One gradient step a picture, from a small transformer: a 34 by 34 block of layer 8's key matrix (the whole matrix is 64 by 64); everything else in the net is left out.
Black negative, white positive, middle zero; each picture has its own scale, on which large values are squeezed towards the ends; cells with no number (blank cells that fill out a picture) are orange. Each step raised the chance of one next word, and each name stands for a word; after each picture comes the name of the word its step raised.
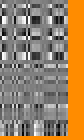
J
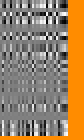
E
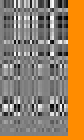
J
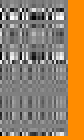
J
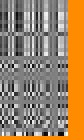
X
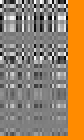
J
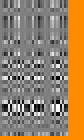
E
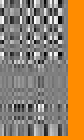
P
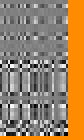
P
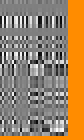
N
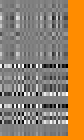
E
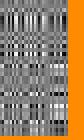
P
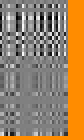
J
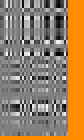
N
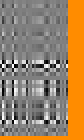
P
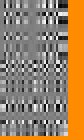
N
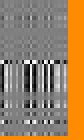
E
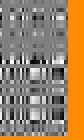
E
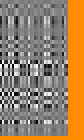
X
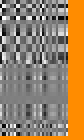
N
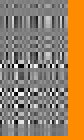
X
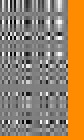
X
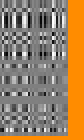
X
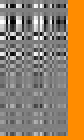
P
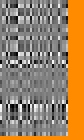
X
